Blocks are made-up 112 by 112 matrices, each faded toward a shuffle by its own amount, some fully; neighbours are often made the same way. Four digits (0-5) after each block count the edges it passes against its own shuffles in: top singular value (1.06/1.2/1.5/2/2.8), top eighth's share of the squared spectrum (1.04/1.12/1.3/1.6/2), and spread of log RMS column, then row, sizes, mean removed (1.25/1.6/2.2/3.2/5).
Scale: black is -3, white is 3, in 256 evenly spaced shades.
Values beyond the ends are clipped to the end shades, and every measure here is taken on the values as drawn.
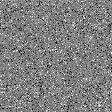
3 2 0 0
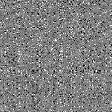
4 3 2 2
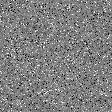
0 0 0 0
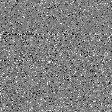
2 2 0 2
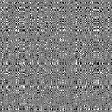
5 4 4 4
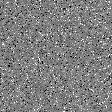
2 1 0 0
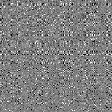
5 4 3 3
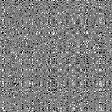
5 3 3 3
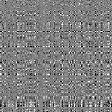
5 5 4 4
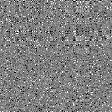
4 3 2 2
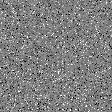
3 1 0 1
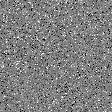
0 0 0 0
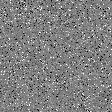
0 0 0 0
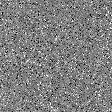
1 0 0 0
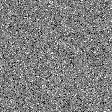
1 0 0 0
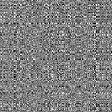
5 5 4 4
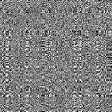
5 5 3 3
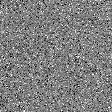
3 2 0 0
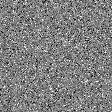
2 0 0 0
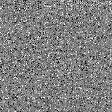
3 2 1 2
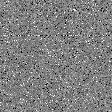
2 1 0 1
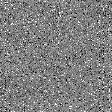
1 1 2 0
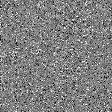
0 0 1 0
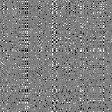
5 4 3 3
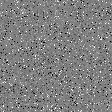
2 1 0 0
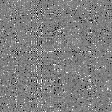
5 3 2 2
